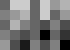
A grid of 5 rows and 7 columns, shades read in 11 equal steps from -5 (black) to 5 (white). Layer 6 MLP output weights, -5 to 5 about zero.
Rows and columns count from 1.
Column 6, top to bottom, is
1 -1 0 -1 0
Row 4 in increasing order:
-5 -3 -2 -1 -1 -1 0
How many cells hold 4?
0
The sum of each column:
-1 3 -1 -4 -3 -1 -7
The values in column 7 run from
-5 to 2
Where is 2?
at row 1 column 7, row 2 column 3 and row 3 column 2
